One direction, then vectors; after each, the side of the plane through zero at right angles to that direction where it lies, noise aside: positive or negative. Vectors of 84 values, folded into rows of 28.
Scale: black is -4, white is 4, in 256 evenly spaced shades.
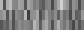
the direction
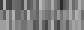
negative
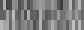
negative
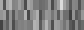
positive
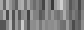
positive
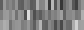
negative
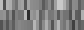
positive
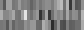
positive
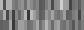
positive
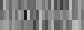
negative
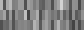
positive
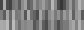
negative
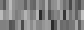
positive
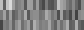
positive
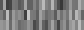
negative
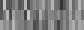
negative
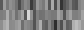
negative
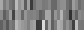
positive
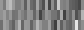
positive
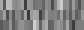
positive
